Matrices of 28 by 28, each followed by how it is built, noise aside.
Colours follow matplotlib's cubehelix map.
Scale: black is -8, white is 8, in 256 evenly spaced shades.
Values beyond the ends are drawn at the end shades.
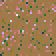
sparse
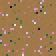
sparse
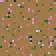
sparse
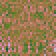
low rank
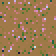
sparse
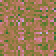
low rank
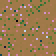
sparse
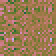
low rank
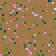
sparse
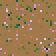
sparse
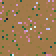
sparse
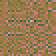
low rank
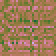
low rank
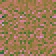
low rank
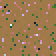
sparse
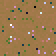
sparse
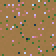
sparse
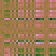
low rank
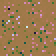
sparse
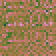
low rank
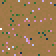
sparse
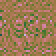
low rank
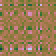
low rank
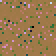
sparse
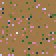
sparse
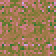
low rank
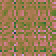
low rank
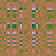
low rank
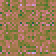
low rank
